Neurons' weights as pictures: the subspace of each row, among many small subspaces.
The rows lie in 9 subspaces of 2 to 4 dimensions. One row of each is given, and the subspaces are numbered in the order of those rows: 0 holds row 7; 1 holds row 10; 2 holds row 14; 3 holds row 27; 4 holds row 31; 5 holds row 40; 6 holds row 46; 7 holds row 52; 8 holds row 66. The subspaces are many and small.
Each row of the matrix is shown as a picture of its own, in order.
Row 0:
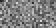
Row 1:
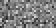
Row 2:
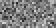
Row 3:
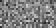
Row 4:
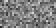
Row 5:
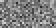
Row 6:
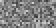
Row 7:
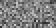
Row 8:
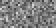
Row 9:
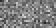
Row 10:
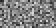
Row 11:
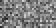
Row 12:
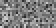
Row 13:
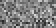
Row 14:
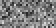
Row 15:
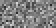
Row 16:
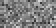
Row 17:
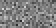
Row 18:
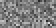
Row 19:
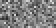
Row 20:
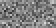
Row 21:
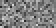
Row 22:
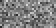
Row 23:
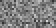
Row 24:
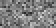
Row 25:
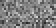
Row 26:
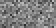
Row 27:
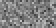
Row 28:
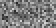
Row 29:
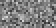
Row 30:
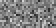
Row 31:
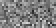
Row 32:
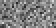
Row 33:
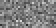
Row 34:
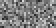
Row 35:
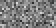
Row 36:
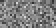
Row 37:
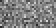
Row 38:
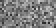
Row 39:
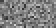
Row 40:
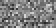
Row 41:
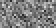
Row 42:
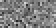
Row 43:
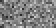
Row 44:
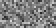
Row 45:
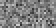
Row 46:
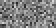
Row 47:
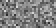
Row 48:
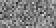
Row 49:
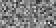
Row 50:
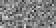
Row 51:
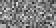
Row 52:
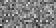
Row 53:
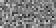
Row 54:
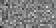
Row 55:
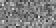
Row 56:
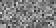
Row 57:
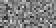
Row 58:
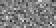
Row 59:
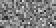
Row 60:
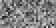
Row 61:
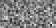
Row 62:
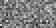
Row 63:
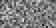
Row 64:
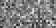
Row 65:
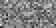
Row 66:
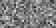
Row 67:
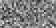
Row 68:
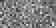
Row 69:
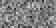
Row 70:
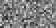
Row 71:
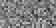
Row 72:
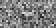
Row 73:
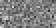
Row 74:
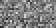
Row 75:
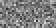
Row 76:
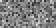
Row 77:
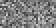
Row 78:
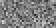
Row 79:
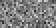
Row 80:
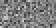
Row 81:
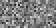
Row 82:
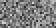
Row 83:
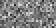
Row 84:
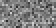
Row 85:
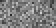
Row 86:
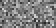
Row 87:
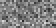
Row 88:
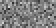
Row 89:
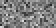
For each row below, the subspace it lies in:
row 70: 7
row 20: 0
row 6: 7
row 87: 5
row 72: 2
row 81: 8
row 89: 2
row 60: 2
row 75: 0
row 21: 2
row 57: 4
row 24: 2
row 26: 2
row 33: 6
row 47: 8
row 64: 4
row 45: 4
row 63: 2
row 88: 2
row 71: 4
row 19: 8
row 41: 2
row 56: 0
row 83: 2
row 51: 6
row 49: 8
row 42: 6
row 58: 5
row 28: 5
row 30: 4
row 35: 6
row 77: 2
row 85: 1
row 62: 7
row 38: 8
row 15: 8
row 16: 5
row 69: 8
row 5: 1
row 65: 2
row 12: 7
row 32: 1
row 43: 1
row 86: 7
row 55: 5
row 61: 4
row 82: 1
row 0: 1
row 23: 7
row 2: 0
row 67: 2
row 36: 1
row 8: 8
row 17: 6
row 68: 1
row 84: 5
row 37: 7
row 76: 8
